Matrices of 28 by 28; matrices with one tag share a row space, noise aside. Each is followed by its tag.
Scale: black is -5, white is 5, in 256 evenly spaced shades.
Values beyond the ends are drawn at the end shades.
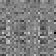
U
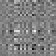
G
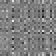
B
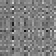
B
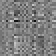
G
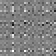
B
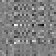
G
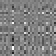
B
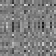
B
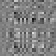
G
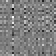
B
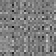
B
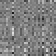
B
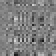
G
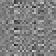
G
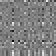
B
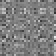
U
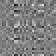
G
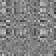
U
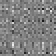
B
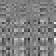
U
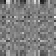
U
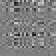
G
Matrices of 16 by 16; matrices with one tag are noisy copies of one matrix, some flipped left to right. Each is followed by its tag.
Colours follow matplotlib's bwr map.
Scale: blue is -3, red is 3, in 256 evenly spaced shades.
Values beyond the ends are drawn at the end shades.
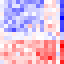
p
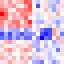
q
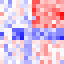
q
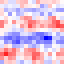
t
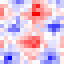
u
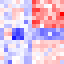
q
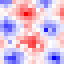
u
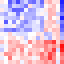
p
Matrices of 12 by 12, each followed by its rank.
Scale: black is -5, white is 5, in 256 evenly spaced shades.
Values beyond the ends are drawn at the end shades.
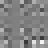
two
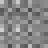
two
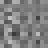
two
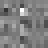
two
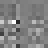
two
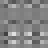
one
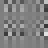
one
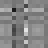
two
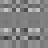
one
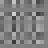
one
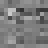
two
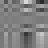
one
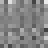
two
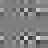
one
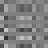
one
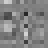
two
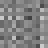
two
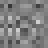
two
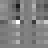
one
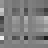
one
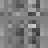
two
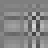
one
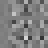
two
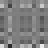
one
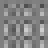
one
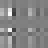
one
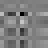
one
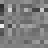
two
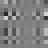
one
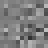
two
